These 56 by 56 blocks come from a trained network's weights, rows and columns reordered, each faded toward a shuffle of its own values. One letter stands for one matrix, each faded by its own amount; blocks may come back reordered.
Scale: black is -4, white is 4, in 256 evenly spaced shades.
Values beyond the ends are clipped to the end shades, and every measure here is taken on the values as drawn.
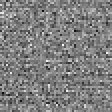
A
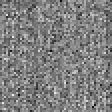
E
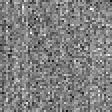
E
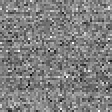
A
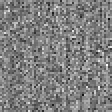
E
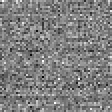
A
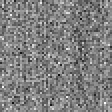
E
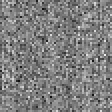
E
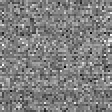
A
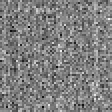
E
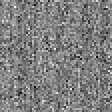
E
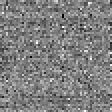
A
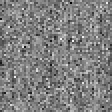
E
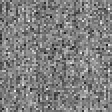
E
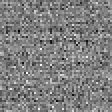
A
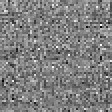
A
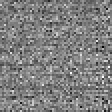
A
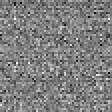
A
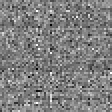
A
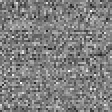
A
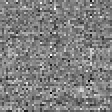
A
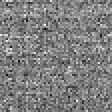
A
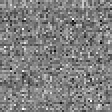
A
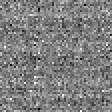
A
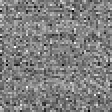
A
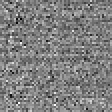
A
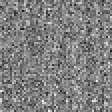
E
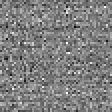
A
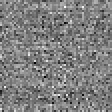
A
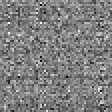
A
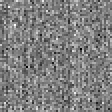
E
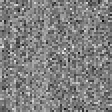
E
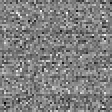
A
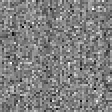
E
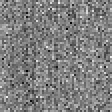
E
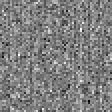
E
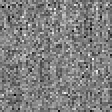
E
